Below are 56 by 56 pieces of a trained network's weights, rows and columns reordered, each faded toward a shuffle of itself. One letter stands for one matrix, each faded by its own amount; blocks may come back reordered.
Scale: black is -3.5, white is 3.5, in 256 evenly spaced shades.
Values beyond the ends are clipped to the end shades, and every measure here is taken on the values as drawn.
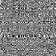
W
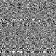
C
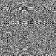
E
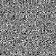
C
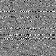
C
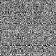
E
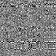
C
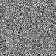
E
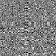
C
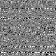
C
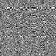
E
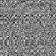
W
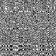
W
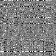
C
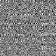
W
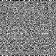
E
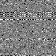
C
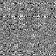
C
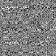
C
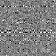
C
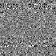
C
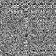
E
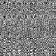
W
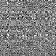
W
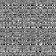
W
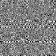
C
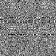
E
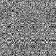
E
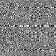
C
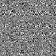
C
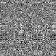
E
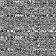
W
